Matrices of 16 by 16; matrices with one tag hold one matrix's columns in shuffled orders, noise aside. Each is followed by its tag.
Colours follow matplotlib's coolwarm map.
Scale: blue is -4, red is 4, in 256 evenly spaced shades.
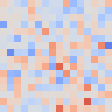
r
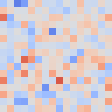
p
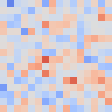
p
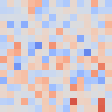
r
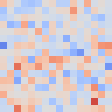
r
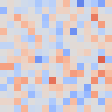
p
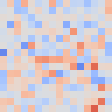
r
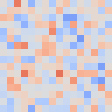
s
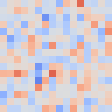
s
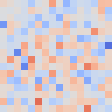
r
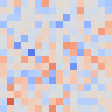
r
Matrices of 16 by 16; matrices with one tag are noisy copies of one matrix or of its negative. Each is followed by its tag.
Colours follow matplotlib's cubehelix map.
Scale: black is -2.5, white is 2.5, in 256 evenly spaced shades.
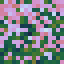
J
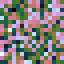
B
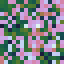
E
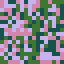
E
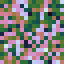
B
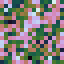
B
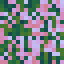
E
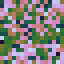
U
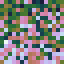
J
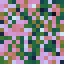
E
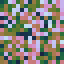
E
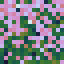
J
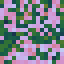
U
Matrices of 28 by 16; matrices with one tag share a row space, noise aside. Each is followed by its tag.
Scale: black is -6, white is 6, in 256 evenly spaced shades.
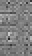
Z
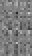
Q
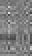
Z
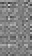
Z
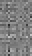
Z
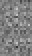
Q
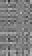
Z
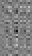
Q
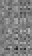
Q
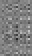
Q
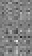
Q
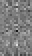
Q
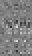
Q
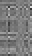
Z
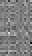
Z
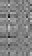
Z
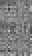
Z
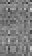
Z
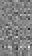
Q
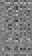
Q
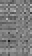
Z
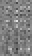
Q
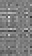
Z
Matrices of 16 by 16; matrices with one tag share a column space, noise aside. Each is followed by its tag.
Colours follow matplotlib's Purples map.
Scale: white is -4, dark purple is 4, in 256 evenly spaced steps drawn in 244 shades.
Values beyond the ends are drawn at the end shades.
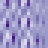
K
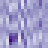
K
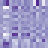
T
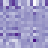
T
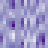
K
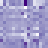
T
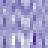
K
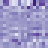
T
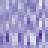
K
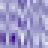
K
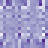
T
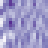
K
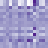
T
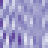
K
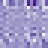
T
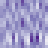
K
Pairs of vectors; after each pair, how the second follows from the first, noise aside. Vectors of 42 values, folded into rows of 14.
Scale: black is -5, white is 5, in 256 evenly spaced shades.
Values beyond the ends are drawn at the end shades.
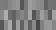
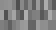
reversed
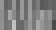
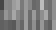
reversed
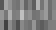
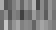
negated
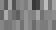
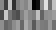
scaled up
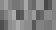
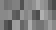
reversed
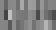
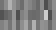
reversed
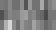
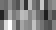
scaled up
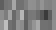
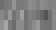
shrunk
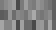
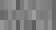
shrunk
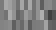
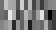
scaled up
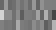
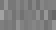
shrunk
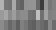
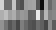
scaled up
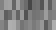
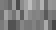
negated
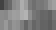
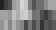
scaled up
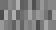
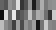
scaled up
